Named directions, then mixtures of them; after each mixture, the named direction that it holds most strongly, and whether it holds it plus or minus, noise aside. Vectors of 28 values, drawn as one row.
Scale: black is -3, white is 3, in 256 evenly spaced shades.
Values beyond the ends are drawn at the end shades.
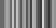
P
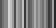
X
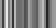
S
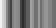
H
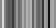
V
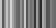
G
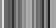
V, plus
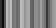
H, minus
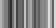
X, minus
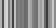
S, plus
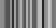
P, minus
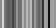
V, plus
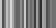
G, plus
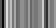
S, plus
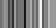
G, minus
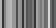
V, minus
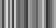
S, plus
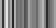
S, plus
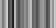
S, plus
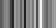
G, minus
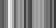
X, plus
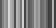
X, plus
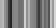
X, minus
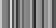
P, minus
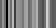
S, minus
